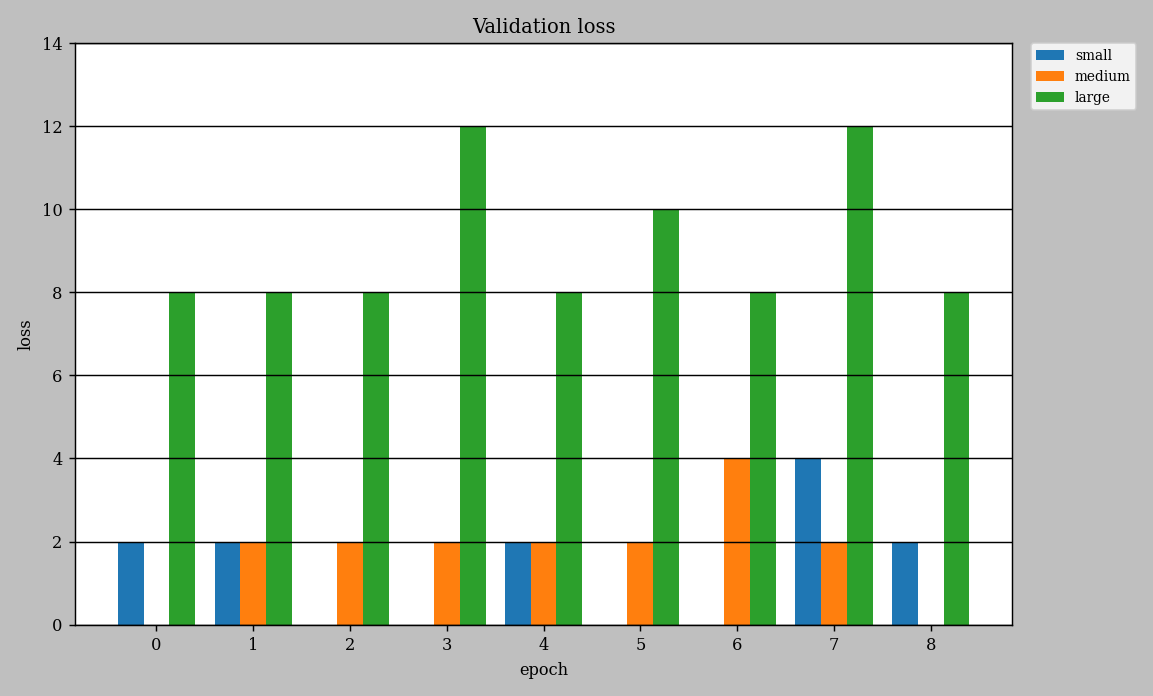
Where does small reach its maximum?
7
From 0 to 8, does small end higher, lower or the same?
the same
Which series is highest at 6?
large
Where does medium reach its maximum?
6
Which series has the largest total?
large
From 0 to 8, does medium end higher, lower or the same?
the same
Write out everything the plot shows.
Title: Validation loss
x-axis: epoch, ticks 0 1 2 3 4 5 6 7 8
y-axis: loss, ticks 0 2 4 6 8 10 12 14
Legend: small, medium, large
Values:
small: 2 2 0 0 2 0 0 4 2
medium: 0 2 2 2 2 2 4 2 0
large: 8 8 8 12 8 10 8 12 8
